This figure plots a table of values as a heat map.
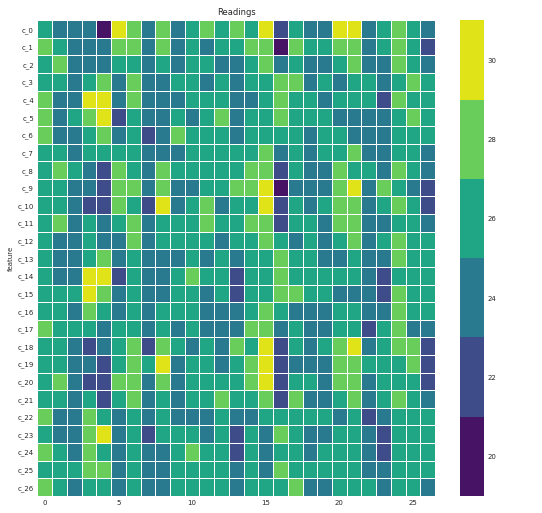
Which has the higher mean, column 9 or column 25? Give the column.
25
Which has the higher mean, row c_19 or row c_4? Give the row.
c_4
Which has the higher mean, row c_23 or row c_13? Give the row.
c_13
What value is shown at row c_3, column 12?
26
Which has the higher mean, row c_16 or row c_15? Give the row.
c_15
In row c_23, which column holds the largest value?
4
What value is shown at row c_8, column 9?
26
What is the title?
Readings
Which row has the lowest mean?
c_22
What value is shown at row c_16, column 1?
26
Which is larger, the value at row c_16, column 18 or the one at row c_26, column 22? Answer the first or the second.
the second
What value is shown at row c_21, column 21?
28
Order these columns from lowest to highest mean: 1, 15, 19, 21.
19, 1, 21, 15
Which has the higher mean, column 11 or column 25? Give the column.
25
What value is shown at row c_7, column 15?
28
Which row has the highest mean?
c_0
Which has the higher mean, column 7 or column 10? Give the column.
10
